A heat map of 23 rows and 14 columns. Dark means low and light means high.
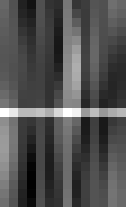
Slope: none. Average level on the scale: 30%. Histogram: skewed, a long tail of high values. Odd lines: row 13.
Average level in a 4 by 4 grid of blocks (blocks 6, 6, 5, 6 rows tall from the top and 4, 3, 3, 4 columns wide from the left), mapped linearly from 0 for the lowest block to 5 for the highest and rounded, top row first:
1 0 3 2 | 2 0 5 0 | 5 3 4 2 | 1 0 1 3
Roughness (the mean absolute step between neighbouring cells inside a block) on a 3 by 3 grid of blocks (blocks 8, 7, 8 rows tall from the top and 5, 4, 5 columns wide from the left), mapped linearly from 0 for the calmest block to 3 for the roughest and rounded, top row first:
0 2 0
2 3 2
1 1 0
